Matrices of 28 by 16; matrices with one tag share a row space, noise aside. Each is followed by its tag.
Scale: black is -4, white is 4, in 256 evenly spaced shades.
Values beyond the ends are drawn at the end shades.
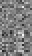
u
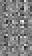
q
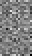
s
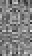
s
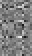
u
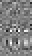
s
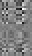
u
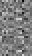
u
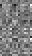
s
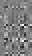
q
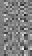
q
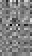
s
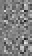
q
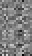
u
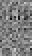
s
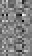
u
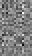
u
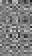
s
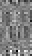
s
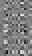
q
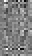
q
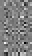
q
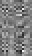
u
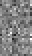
s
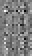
q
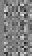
q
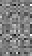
s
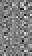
q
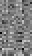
u
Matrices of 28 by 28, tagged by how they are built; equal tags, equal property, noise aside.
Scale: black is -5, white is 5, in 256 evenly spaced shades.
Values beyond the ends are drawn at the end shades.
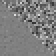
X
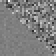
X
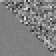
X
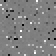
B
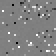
B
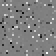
B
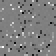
B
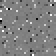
B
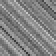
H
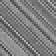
H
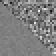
X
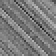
H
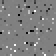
B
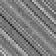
H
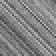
H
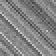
H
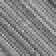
H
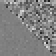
X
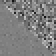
X
